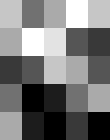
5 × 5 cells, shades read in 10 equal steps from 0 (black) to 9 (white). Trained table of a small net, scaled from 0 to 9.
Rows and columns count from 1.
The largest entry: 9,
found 2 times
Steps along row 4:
down up up up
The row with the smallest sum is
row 5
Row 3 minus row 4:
-2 3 6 2 -3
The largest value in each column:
7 9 8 9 7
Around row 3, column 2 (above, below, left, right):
9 0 2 7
